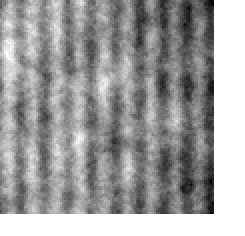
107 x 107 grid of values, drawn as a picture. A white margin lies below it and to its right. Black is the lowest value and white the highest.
The top left is the ninth with the highest average. Stripes running up and down repeat 9 times from left to right. There is an overall slope up to the left.
